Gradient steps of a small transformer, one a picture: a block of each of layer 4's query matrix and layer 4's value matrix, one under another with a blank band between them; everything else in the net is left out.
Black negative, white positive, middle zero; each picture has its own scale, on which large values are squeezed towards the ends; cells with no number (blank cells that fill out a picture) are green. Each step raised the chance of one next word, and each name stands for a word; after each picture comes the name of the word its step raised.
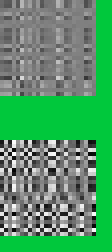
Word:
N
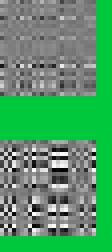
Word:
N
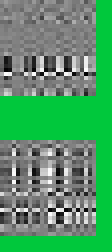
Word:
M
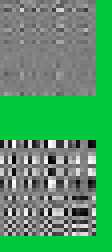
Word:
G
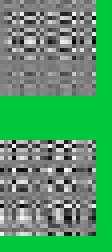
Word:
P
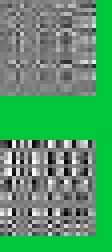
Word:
G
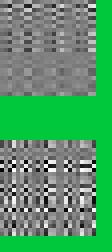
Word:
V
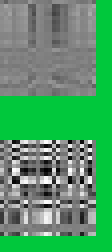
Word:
P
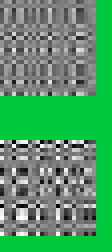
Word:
P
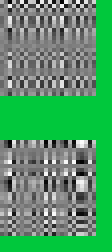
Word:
G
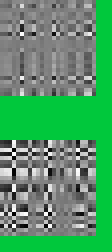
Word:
N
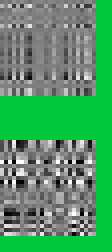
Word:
G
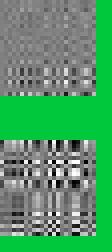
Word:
G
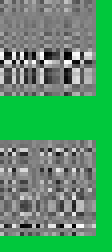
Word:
N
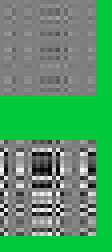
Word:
M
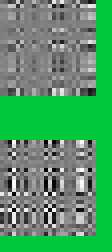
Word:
M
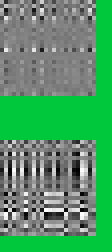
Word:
M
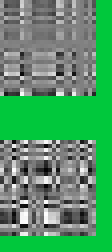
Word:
P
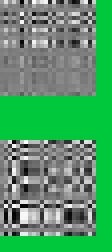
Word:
P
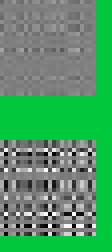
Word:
N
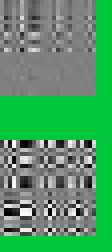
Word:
G
